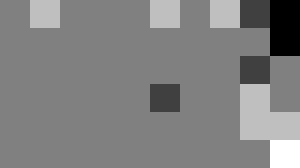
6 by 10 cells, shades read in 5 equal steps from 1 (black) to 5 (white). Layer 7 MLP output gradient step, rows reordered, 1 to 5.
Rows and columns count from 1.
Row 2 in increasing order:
1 3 3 3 3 3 3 3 3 3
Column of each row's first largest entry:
2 1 1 9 9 10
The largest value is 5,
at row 6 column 10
